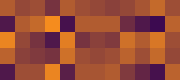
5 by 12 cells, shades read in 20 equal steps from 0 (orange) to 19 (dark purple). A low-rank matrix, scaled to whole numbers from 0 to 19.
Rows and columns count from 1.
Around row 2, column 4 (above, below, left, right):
13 17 5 18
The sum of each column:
48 47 48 44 47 46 46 46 46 56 50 40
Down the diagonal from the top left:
7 7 13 13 16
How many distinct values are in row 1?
7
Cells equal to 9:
9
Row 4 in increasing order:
4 5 6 6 9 9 9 10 10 11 12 13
